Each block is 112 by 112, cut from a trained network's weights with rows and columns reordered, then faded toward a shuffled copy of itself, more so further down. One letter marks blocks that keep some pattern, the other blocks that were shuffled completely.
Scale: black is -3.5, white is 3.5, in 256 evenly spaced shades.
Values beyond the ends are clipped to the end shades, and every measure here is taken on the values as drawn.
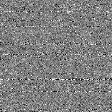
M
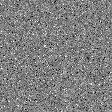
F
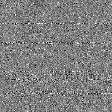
M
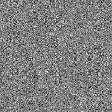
M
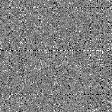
M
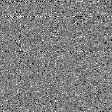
M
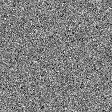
F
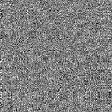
M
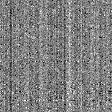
M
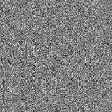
M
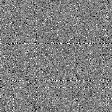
M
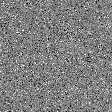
F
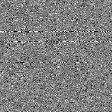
M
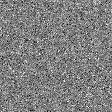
F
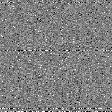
M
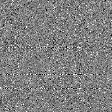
M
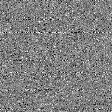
M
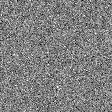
F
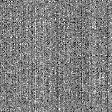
M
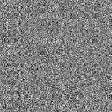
M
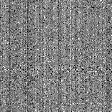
M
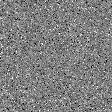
F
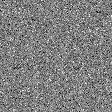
F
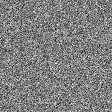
F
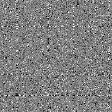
M
